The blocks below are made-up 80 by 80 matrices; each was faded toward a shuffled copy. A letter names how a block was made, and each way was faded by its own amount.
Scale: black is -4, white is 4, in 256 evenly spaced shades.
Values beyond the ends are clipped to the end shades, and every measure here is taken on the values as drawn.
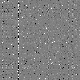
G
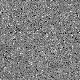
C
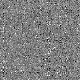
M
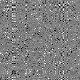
G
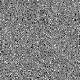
M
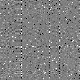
G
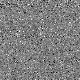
C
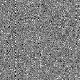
M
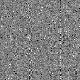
M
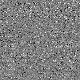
C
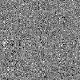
M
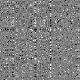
G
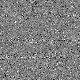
C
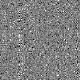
M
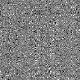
M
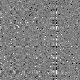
G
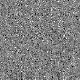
M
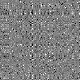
G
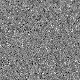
C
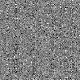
M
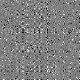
G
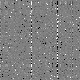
G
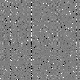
G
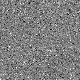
C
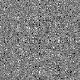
M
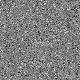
C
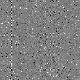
G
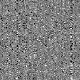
M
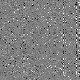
G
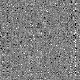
M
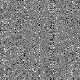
M
